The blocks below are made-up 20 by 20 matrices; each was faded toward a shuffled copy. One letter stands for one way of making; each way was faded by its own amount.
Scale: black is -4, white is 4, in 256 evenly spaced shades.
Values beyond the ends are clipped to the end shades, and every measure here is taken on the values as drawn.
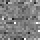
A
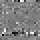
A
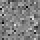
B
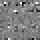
A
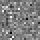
B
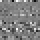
A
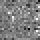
B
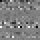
A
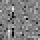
B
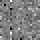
B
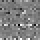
A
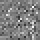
B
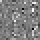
B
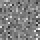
B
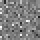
B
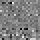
A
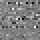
A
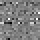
A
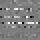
A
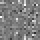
B
